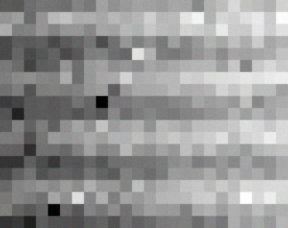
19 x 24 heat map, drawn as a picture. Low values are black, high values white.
Ninth with the lowest average: bottom left. Stripes: horizontal, repeating 4 times. Slope: up to the right. Histogram: bell-shaped.
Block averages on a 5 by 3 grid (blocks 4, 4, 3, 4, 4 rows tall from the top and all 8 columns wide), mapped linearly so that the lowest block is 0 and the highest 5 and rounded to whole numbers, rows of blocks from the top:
1 3 5 / 1 3 5 / 0 2 4 / 0 2 4 / 1 2 4
